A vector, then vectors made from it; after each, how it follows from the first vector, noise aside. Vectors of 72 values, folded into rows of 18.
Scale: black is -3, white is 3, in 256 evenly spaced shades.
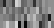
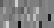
partly zeroed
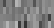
shrunk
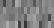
shrunk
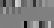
partly zeroed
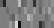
partly zeroed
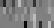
partly zeroed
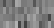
shrunk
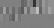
partly zeroed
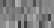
shrunk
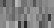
shrunk
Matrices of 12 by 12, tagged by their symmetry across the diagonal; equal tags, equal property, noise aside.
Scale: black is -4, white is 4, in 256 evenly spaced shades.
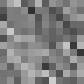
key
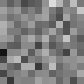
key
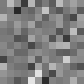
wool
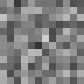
key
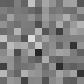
wool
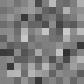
wool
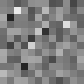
key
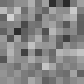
wool
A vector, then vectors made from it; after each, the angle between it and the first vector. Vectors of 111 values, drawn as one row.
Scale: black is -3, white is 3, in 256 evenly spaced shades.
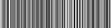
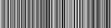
nearly parallel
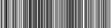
orthogonal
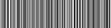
nearly parallel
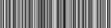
orthogonal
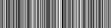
orthogonal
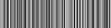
nearly parallel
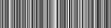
partly aligned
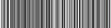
nearly parallel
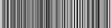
nearly parallel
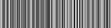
nearly parallel
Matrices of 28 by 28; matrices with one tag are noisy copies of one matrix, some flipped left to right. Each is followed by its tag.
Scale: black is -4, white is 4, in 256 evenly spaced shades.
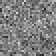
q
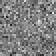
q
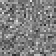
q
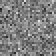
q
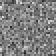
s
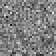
q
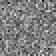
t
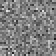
t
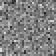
s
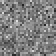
q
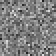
t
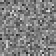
t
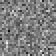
t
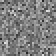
t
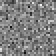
s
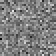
t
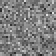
q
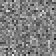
t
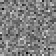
t
